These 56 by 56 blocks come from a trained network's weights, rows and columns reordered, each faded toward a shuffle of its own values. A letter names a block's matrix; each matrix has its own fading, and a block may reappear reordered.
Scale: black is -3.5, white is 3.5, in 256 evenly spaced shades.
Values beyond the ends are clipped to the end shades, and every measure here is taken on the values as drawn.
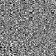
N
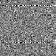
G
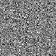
N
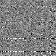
G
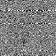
G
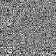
G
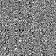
N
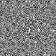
G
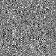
N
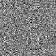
N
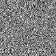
N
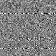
G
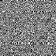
G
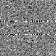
G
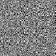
N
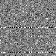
G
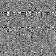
G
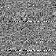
G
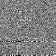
G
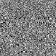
G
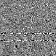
G
